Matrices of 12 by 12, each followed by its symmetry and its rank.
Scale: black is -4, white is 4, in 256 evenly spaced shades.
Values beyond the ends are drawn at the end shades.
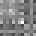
symmetric, rank two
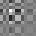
symmetric, rank one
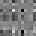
neither, rank two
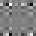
neither, rank one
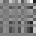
neither, rank one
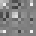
symmetric, rank two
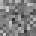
neither, full rank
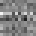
neither, rank two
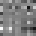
neither, rank two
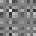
symmetric, rank one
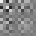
symmetric, rank two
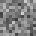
neither, full rank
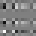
neither, rank one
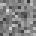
neither, full rank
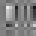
neither, rank one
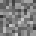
neither, full rank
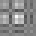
symmetric, rank one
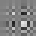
symmetric, rank one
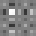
symmetric, rank one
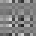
neither, rank one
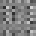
neither, rank two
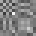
symmetric, rank two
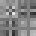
symmetric, rank two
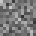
neither, full rank
